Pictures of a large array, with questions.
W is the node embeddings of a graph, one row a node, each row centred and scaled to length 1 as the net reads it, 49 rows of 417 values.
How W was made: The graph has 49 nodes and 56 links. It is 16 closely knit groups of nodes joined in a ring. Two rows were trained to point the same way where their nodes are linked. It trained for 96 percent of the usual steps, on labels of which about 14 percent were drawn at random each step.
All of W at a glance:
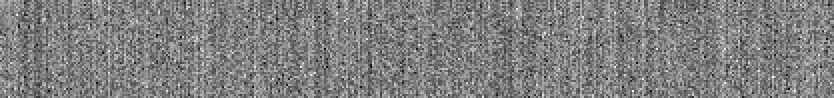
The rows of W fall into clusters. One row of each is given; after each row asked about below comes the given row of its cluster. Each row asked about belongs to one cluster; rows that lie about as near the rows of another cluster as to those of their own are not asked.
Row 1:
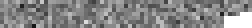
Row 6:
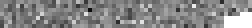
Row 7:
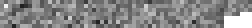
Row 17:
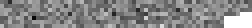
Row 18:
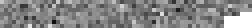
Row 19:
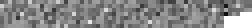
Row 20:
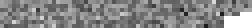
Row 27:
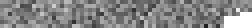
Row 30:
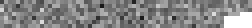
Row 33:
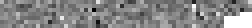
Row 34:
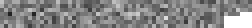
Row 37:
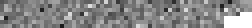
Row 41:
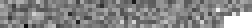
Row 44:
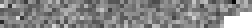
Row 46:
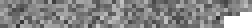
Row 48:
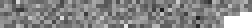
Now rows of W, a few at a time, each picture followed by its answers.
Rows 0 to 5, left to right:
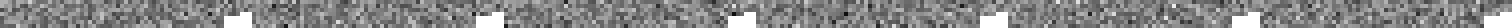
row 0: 30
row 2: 30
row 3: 1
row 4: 30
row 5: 7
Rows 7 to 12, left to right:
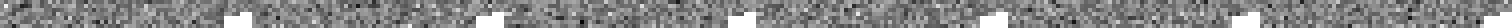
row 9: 20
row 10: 19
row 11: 6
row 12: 34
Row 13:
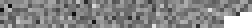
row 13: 1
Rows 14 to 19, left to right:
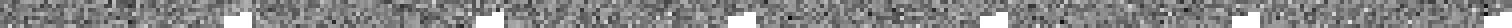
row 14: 37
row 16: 19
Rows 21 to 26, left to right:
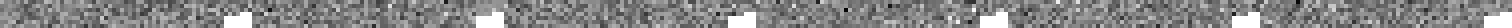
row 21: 33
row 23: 17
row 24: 33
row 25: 48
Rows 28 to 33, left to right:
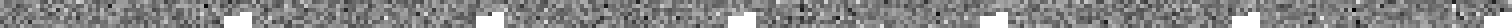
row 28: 17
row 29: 7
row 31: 37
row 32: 27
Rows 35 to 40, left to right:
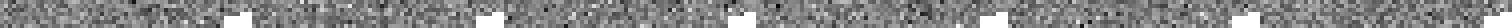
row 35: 18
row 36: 20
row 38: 46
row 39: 44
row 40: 27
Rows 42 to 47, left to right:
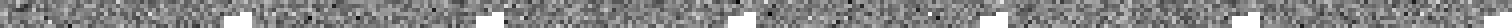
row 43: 34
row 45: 46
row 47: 6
